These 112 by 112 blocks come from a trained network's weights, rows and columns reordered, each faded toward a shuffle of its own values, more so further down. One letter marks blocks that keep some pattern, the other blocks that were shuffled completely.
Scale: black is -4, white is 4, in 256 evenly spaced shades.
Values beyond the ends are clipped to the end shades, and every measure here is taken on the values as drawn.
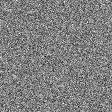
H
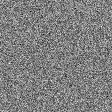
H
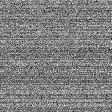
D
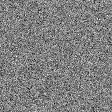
H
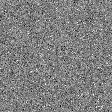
H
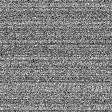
D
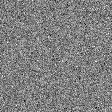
H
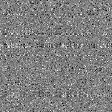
D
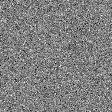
H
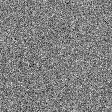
D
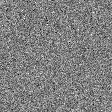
H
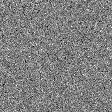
H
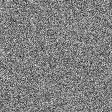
H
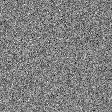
H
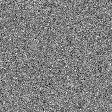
H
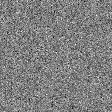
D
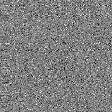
D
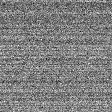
D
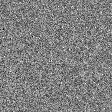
H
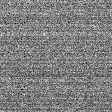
D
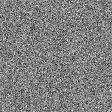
H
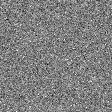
H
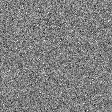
H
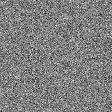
D
